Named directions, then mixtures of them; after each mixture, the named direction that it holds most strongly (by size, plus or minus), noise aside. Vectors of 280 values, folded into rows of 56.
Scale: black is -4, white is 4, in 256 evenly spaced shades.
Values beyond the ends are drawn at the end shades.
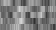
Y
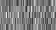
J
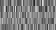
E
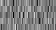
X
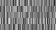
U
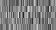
J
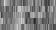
Y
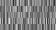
U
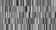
J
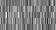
J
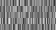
U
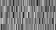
X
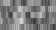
Y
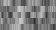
Y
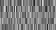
E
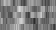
Y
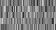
E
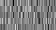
X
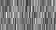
J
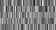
E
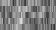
Y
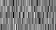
X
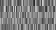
E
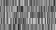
U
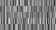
U
